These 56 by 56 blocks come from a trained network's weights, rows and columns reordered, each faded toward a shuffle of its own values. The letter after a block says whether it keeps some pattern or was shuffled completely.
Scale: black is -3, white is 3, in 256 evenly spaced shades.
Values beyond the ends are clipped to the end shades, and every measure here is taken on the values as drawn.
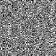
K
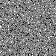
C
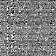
K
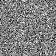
C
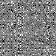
K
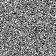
C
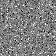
C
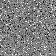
C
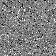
C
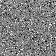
C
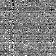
K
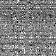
K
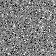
C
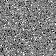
C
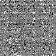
K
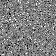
C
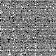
K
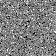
C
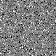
C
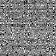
K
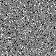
C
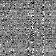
K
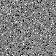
C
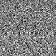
K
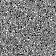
C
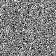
C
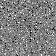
C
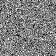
C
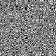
K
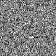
K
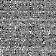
K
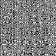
K
